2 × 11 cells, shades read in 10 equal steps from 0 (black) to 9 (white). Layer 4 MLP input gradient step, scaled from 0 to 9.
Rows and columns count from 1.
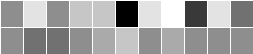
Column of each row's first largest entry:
8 6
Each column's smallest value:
5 4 4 5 6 0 5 6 2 5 4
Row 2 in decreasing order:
7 6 6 5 5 5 5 5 5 4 4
